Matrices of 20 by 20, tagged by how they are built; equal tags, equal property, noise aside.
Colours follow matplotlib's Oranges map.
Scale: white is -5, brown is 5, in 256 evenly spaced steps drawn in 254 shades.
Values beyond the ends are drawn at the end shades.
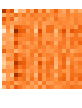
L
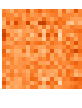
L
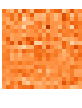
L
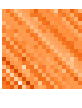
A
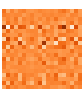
L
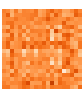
L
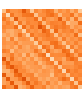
A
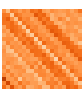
A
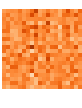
L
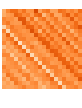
A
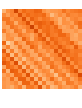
A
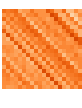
A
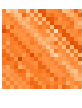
A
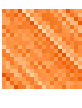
A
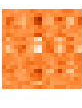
L
